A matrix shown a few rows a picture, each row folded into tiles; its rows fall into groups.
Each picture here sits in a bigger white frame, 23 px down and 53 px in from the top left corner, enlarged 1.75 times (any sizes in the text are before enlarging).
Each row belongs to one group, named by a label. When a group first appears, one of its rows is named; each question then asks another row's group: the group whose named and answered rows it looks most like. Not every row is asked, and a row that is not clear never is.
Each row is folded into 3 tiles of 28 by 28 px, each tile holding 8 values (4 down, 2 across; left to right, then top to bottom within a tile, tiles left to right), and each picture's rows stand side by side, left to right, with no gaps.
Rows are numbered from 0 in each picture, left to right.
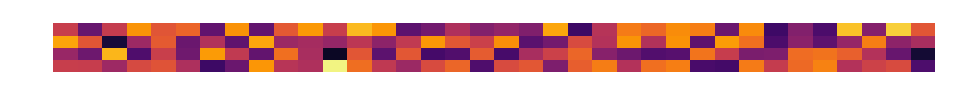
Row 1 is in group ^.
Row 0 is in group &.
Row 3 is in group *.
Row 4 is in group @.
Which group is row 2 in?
@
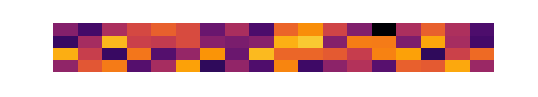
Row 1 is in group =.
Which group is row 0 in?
^
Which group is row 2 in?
&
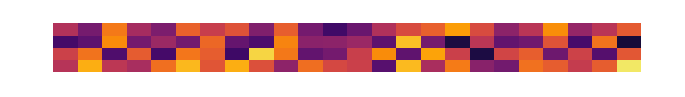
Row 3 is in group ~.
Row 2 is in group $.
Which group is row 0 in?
~
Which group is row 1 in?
@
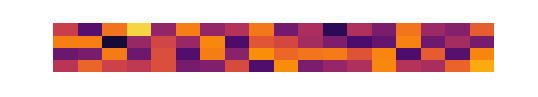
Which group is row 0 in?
&
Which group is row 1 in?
=
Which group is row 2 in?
~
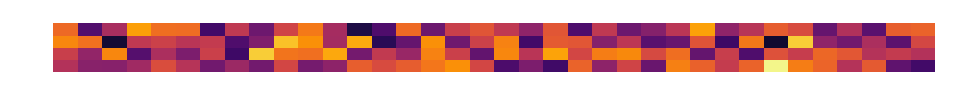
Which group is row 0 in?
&
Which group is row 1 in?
=
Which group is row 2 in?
*
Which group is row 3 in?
=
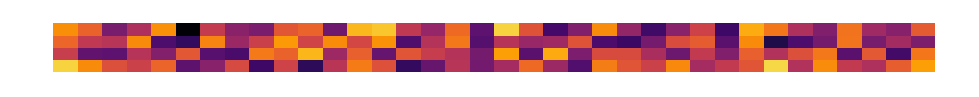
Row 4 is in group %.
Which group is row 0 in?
@
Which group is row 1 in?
=
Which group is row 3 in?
@
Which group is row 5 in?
~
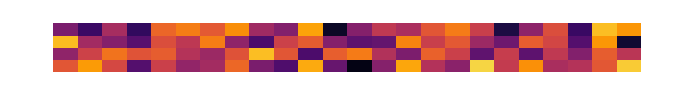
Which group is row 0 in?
*
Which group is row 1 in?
@
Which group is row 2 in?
^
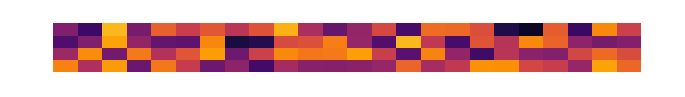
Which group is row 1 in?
=
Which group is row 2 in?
^
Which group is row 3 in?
%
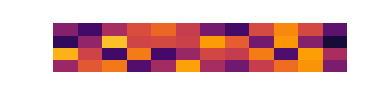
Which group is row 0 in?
^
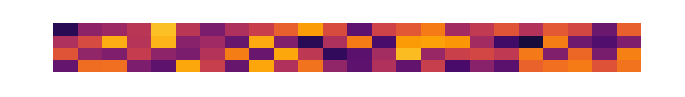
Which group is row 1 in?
$
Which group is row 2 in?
=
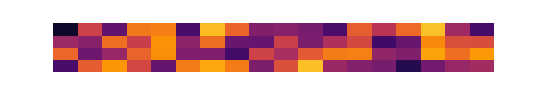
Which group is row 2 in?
=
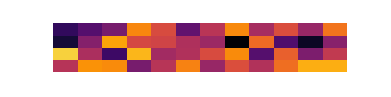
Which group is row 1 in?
~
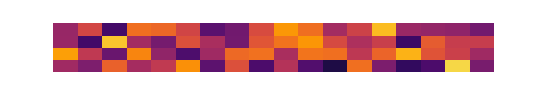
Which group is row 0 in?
^
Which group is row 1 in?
=
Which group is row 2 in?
@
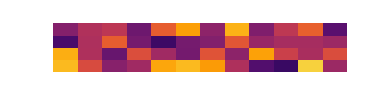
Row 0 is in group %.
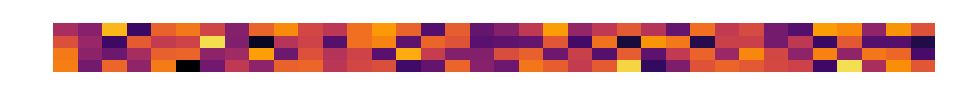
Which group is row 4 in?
&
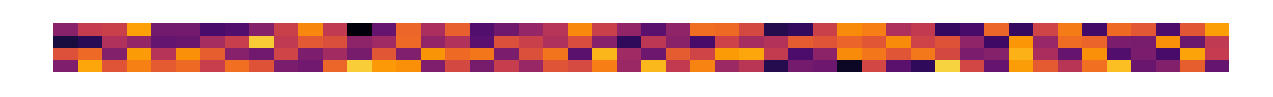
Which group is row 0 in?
~
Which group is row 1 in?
^
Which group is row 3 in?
&
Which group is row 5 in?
=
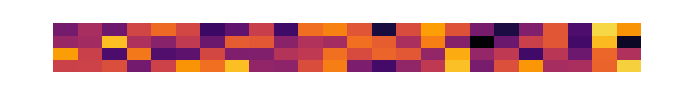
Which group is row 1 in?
%
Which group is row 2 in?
&
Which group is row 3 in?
%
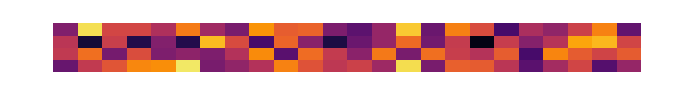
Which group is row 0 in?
~
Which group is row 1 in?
&
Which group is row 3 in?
=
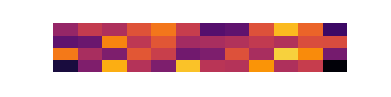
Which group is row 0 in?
^
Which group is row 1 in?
$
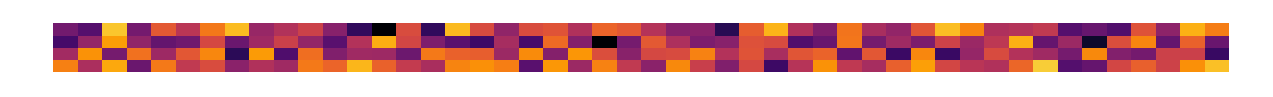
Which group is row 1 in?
@
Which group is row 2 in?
%
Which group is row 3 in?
$
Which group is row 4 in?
*
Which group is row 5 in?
~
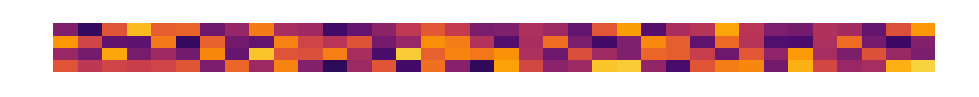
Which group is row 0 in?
&
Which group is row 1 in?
=
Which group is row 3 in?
%
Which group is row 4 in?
&
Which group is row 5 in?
%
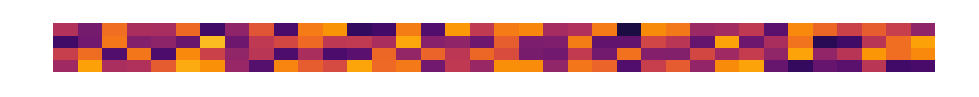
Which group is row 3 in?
@
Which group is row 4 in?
@
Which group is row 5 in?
=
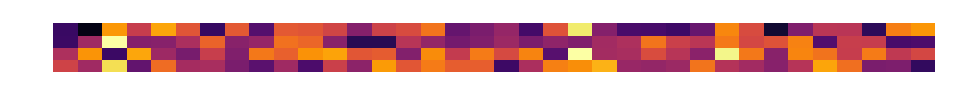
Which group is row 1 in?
=
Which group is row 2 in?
~
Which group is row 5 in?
*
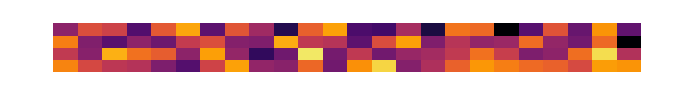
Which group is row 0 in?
*
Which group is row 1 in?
*
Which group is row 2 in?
%
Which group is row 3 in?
%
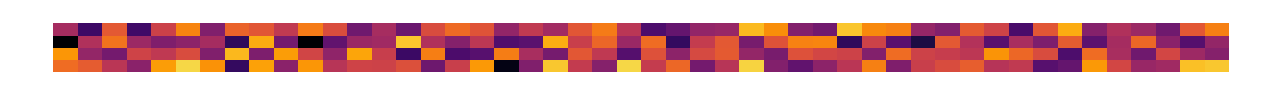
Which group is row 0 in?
%
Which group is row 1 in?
$
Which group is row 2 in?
^
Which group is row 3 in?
^
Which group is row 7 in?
%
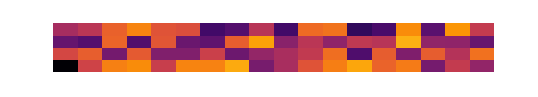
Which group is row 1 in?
%
